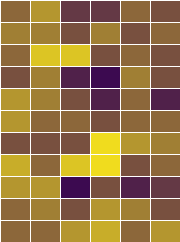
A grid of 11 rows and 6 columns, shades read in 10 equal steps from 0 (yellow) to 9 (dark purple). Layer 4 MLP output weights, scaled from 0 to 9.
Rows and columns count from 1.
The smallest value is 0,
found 2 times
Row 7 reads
6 6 6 0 3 4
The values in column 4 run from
0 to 9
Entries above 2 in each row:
6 6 4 6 6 6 5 3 6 6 5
